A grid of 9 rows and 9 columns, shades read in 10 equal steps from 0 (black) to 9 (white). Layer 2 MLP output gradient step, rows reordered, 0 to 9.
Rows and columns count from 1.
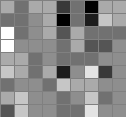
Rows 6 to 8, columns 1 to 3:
7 6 4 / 4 5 5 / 6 7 5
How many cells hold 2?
2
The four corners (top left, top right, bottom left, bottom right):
6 6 3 5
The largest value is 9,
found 2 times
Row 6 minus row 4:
-2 1 -1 1 -3 -1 5 -1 0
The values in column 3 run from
4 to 6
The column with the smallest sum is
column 5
